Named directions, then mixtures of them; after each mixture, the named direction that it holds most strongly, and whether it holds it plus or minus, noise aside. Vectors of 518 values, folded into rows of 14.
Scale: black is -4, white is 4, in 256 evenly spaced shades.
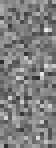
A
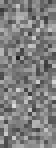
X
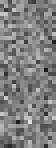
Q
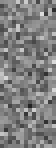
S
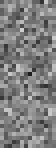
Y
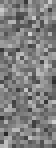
X, minus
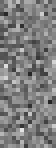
S, plus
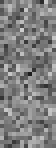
Y, plus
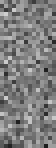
Q, plus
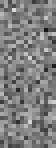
Q, plus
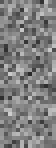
Y, plus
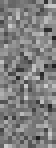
A, minus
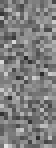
A, minus
